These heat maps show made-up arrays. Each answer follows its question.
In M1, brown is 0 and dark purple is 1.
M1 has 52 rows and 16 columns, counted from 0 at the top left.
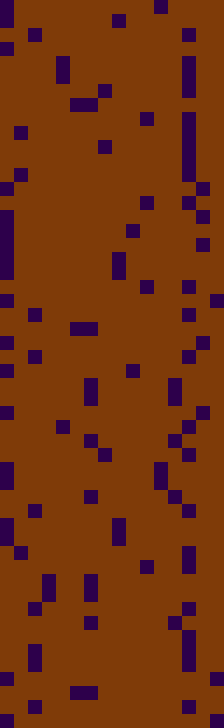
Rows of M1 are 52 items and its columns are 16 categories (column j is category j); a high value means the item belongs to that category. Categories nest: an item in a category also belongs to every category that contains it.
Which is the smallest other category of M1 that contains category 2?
13
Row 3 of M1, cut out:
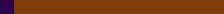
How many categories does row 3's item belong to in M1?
1
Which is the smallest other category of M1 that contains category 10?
13
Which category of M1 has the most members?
13
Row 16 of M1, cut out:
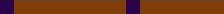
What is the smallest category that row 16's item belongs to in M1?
9
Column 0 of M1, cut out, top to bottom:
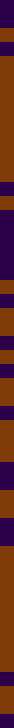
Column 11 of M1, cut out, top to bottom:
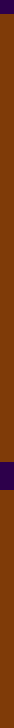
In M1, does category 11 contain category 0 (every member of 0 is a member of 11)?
no
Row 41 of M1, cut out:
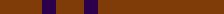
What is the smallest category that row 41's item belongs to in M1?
3
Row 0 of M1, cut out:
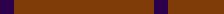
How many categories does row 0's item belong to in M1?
2
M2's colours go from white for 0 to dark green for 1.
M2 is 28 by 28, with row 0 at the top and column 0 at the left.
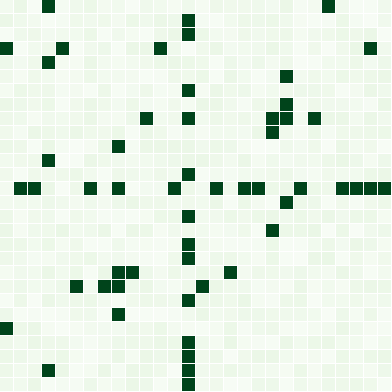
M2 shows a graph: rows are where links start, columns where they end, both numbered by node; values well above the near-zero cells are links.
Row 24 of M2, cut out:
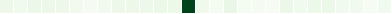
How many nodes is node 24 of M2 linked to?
1
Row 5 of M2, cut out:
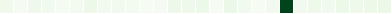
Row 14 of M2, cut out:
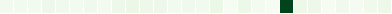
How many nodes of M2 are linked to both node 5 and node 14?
1
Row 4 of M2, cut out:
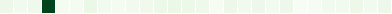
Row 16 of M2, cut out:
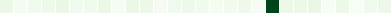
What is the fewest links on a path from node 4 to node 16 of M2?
6
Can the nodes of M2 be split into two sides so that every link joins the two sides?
yes
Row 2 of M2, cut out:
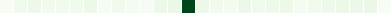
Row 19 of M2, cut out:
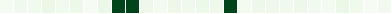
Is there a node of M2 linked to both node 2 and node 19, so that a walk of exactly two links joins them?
no
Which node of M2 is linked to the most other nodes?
node 13
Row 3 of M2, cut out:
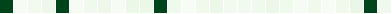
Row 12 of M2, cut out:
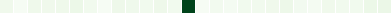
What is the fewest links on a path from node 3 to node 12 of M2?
3
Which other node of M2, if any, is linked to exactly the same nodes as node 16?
node 9
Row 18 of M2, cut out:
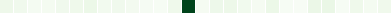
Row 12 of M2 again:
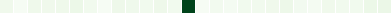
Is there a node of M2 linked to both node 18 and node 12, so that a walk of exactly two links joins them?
yes
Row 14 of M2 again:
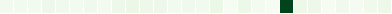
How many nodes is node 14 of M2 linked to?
1
